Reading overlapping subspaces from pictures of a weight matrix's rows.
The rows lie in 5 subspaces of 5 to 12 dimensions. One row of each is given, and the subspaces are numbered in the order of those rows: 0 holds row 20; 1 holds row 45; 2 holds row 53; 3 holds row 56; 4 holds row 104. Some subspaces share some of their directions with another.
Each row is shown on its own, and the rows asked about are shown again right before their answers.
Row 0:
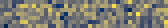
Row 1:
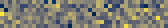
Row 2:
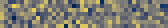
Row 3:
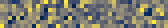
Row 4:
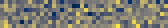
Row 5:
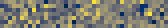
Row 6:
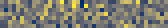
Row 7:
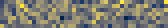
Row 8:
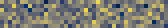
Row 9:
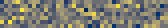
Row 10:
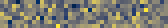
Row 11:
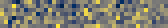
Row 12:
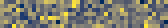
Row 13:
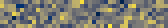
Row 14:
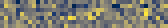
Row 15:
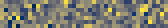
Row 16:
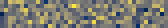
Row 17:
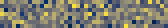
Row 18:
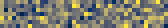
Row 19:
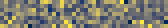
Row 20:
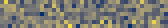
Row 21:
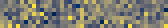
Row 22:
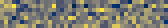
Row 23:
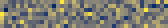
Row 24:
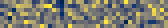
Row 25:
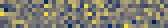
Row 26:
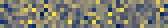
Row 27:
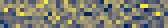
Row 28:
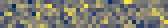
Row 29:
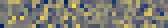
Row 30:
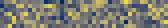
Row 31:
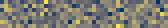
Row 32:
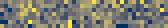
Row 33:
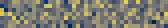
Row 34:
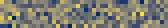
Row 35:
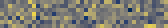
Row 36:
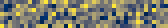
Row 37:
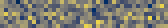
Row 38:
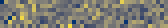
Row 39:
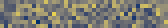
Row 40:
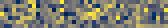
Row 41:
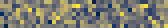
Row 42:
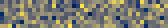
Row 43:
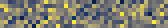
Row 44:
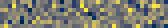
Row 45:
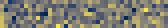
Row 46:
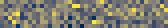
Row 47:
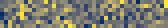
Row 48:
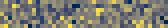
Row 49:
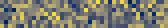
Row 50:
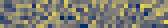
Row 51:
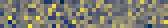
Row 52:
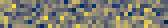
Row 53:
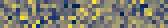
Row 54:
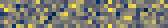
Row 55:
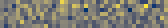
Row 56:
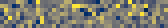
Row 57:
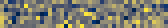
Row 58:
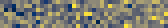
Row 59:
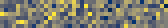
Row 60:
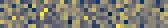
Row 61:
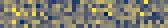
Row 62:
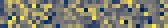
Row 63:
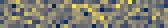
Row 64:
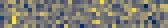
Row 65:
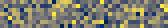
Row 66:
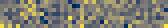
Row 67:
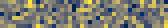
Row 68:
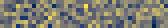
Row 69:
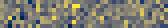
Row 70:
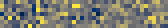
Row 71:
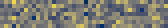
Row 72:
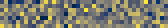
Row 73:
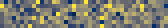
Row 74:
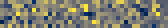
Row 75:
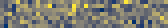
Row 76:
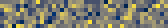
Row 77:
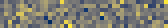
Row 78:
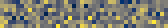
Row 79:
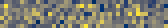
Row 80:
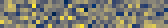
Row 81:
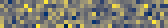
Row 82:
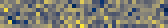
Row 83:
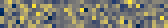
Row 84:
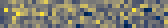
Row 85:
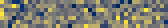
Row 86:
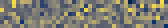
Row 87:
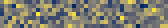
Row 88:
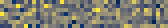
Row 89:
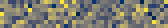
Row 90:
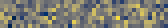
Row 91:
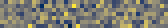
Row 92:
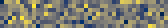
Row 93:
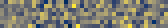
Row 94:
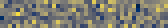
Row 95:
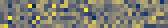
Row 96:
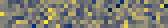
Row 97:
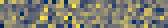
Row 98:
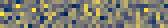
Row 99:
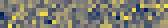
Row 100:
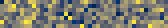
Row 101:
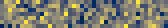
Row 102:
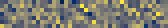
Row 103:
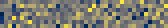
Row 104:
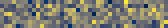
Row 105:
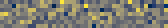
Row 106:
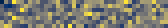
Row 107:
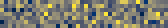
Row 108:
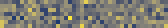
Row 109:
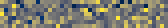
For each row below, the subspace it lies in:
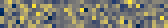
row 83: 4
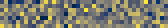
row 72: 2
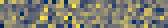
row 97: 0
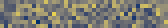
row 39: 3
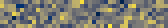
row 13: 3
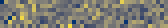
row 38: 0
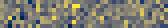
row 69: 3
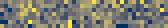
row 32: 2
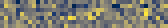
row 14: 1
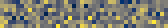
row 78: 0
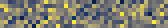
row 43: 2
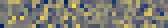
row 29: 0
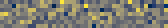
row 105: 3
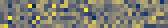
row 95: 4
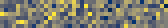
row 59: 2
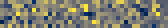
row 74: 1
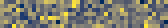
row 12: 4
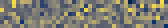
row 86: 4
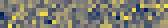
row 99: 3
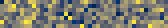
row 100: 0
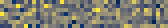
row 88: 1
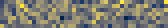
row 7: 3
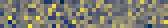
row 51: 4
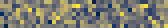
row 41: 3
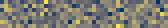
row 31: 2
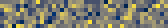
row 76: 3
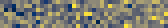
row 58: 1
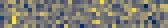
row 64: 1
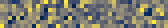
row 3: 0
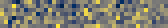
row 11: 4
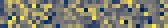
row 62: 4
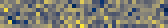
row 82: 4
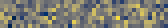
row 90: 3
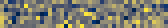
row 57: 1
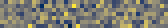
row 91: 0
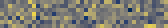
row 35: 4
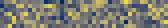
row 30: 4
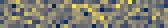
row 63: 3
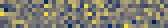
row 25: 2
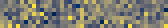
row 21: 0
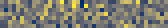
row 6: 1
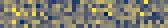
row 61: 1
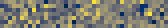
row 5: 2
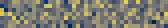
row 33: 4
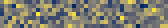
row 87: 4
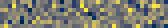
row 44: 1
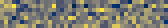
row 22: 1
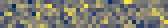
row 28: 4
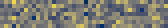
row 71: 4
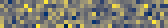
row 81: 1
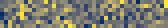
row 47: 3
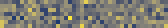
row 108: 0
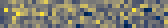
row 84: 1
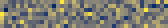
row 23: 1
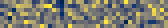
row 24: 4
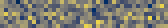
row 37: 3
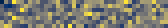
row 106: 1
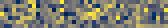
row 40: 4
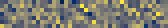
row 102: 3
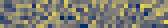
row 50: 3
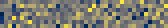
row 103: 1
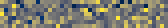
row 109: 3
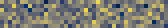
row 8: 2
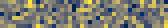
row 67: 3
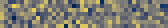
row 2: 1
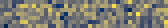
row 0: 4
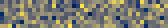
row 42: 3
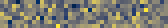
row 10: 4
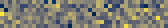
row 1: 4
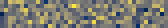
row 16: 2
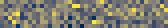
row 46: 1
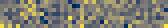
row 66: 0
